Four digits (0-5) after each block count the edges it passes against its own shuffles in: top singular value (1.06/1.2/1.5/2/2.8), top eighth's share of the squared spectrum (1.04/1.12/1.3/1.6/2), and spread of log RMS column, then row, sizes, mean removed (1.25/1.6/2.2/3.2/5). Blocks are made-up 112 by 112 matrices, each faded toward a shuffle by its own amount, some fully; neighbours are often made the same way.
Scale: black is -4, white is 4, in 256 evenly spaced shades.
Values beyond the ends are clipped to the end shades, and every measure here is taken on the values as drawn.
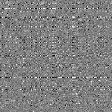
5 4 2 3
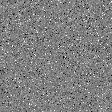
1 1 0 0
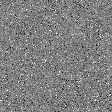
2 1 0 0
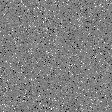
0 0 0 0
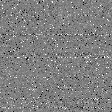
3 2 0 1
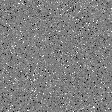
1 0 0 0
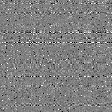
5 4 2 3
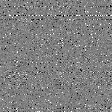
4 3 1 2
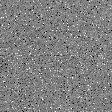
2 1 0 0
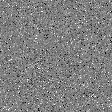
2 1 0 0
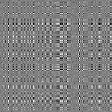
5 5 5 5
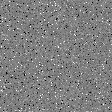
0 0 0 0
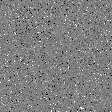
0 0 0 0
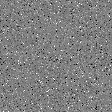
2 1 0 0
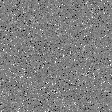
0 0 0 0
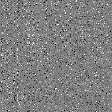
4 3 2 0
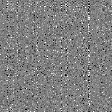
4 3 3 2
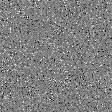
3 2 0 0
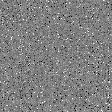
3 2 1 0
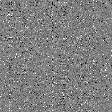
4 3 2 1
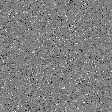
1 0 0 0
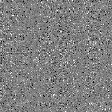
4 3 2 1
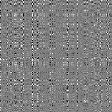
5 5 4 3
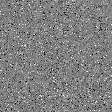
3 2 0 0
